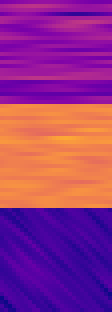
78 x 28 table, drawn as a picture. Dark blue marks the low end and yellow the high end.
It is made of 3 by 1 panels. Panel 1,1: low, streaked across. Panel 2,1: high, streaked across, faint in contrast. Panel 3,1: very low, slanting down to the right, faint in contrast.
